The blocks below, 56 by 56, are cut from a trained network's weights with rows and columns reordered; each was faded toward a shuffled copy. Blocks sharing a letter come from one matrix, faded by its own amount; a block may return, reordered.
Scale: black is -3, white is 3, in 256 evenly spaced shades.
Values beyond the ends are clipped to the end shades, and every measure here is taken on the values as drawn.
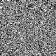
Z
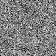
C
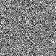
C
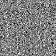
Z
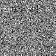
Z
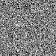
C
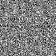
Z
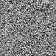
C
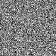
C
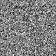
Z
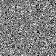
Z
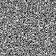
Z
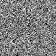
C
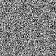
C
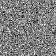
Z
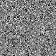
Z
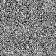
C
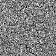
Z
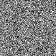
Z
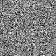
C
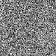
C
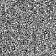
C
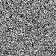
Z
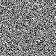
C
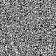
Z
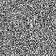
C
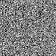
C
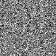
Z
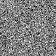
Z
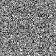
C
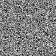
C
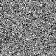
C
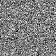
Z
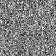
C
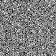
Z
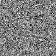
Z
